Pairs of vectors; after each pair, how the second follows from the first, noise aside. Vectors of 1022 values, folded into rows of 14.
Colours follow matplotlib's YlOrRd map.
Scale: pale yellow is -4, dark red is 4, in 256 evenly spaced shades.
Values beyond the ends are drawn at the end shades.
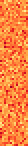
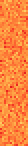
shrunk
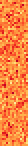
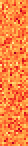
reversed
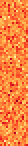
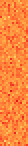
shrunk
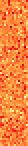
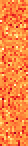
reversed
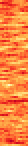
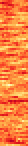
copied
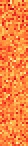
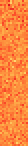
shrunk
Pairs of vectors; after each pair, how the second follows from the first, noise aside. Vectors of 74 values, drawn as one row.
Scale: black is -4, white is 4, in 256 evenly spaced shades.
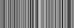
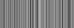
shrunk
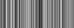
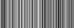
shuffled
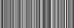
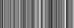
sign-scrambled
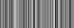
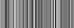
sign-scrambled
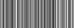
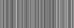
shrunk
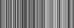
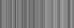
shrunk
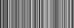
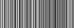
shuffled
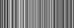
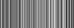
reversed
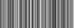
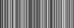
shuffled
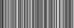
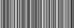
reversed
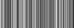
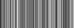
reversed
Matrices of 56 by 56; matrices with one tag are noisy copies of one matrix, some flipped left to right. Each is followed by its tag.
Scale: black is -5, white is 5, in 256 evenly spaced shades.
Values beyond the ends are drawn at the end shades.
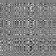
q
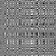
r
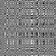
r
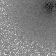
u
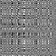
r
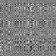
q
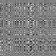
q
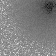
u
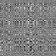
q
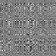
q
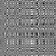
r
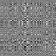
q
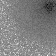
u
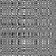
r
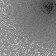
u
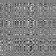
q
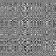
q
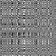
r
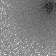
u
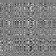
q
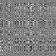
q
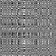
r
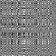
r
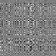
q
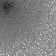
u
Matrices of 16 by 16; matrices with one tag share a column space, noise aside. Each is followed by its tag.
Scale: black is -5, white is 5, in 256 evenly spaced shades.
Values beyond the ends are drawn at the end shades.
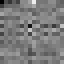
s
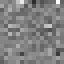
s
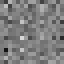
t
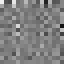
s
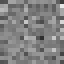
t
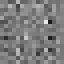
t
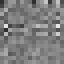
s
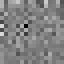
s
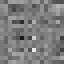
t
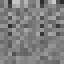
s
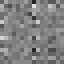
t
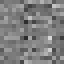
t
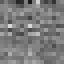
s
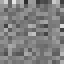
s
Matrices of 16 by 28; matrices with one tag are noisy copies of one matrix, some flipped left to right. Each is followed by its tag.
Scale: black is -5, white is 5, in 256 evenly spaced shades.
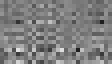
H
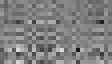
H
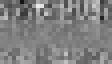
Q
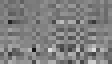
H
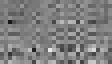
H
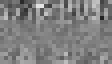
Q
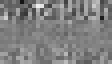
Q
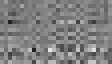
H
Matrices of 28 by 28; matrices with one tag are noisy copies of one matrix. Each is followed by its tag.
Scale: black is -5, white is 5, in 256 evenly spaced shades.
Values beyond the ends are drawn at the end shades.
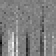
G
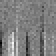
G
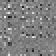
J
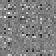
J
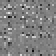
J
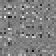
J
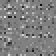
J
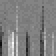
G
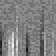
G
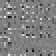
J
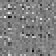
J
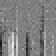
G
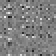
J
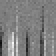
G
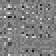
J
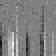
G
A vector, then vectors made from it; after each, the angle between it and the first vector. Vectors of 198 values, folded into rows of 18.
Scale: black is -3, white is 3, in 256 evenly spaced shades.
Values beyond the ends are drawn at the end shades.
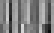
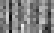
nearly parallel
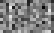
partly opposed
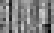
nearly parallel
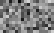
orthogonal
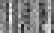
nearly opposite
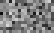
orthogonal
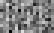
partly aligned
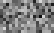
orthogonal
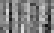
nearly parallel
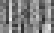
nearly opposite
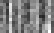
nearly opposite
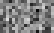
partly aligned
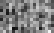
partly opposed
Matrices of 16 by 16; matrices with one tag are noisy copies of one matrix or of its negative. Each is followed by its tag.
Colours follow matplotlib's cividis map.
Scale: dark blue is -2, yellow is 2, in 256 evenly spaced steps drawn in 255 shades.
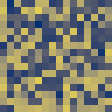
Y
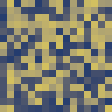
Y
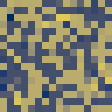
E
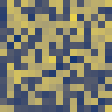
Y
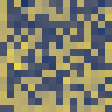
Y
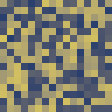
E
